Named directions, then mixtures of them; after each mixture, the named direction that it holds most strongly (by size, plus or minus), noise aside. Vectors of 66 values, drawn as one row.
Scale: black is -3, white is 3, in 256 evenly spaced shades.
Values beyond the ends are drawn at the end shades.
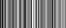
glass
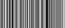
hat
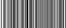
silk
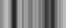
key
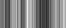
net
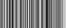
hat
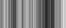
key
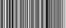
hat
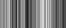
net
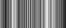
key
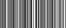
glass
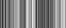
net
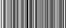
silk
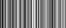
glass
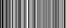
silk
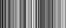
glass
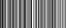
glass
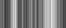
key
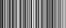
glass
